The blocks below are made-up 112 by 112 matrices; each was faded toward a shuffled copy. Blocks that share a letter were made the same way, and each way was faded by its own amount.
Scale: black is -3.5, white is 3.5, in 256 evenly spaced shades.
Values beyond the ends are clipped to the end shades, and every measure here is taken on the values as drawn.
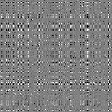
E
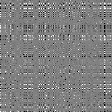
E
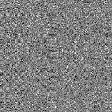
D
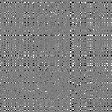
E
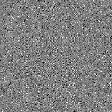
D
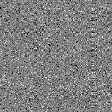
D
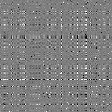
E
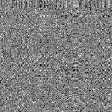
D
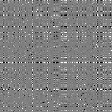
E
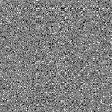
D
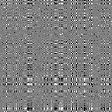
E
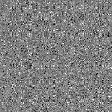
D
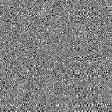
D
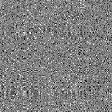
D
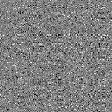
D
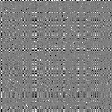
E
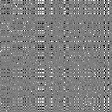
E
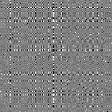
E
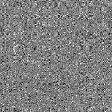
D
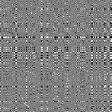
E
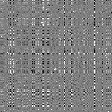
E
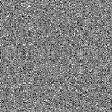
D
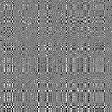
E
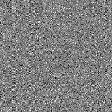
D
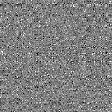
D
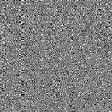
D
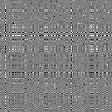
E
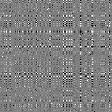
E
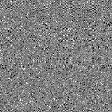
D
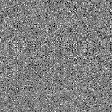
D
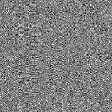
D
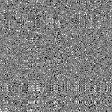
D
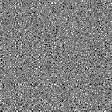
D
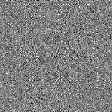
D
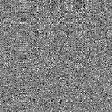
D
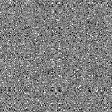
D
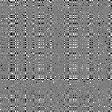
E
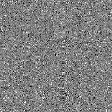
D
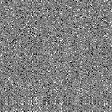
D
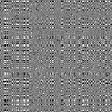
E
